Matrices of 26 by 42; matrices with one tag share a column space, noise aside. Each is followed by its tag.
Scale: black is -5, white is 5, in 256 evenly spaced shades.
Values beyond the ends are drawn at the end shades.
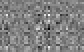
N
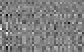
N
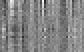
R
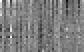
R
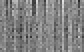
R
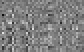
N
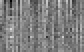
R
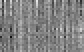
R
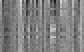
R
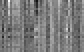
R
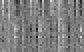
R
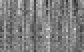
R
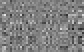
N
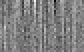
R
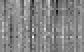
R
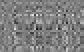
N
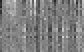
R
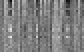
R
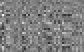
N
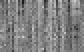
R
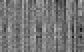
R
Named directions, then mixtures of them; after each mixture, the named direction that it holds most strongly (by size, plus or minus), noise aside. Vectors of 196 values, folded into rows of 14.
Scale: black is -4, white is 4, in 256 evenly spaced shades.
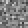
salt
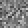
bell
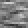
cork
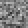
bell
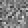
bell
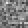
salt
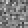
salt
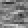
cork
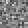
salt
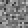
salt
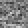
bell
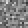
salt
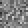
bell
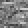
cork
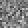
bell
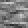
cork
